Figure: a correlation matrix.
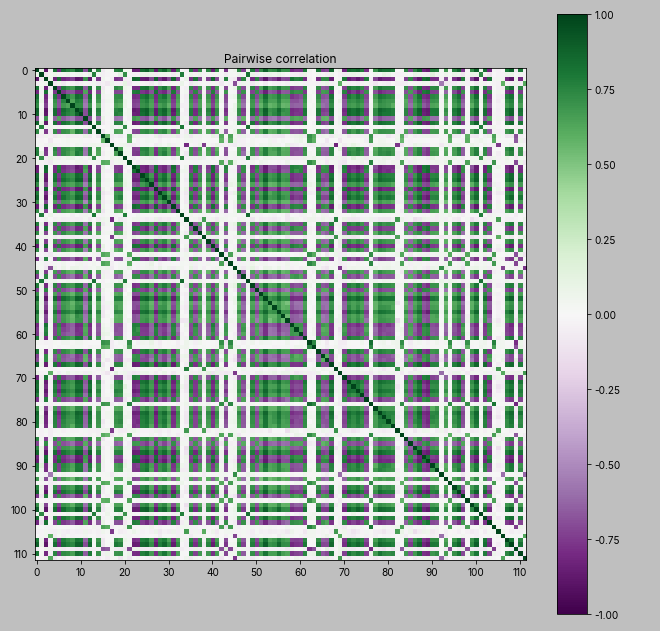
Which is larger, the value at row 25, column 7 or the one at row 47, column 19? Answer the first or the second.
the first
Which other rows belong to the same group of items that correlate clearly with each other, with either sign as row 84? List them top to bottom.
0, 2, 4, 5, 6, 7, 8, 9, 10, 11, 12, 14, 18, 19, 22, 23, 24, 25, 26, 27, 28, 29, 30, 31, 32, 35, 36, 37, 39, 40, 41, 43, 46, 47, 49, 50, 51, 52, 53, 54, 55, 56, 57, 58, 59, 60, 61, 64, 65, 66, 67, 70, 71, 72, 73, 74, 75, 77, 78, 79, 80, 81, 85, 86, 87, 88, 89, 90, 91, 93, 95, 96, 97, 99, 100, 102, 103, 107, 108, 110
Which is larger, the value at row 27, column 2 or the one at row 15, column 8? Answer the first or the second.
the first
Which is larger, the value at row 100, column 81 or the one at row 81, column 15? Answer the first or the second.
the first
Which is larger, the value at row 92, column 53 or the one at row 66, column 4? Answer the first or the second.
the first
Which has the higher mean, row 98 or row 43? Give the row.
98
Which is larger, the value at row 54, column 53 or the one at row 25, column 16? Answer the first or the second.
the first
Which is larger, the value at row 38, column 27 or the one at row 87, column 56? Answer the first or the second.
the second
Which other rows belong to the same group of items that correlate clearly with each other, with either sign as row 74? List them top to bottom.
0, 2, 4, 5, 6, 7, 8, 9, 10, 11, 12, 14, 18, 19, 22, 23, 24, 25, 26, 27, 28, 29, 30, 31, 32, 35, 36, 37, 39, 40, 41, 43, 46, 47, 49, 50, 51, 52, 53, 54, 55, 56, 57, 58, 59, 60, 61, 64, 65, 66, 67, 70, 71, 72, 73, 75, 77, 78, 79, 80, 81, 84, 85, 86, 87, 88, 89, 90, 91, 93, 95, 96, 97, 99, 100, 102, 103, 107, 108, 110
